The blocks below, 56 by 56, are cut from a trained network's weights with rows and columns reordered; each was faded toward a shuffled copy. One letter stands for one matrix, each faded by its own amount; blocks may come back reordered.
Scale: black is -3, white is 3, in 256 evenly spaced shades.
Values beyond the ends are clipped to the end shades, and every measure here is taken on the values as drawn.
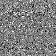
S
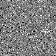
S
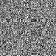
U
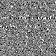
S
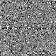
S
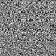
U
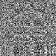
U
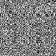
U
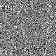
S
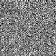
U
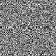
U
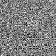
U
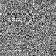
U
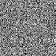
U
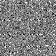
S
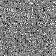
S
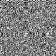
U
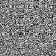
U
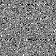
S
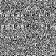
U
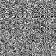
U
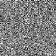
U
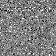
S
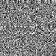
U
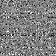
S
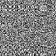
U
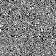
S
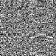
U
